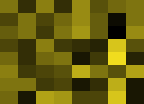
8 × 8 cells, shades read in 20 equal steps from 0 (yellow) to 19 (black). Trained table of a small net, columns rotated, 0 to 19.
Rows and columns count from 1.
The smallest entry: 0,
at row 5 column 7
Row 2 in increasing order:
7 9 9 10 11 13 13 18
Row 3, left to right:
11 9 14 9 6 11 19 7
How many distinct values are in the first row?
6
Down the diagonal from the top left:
9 9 14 14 17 9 4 17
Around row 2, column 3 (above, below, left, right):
8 14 9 10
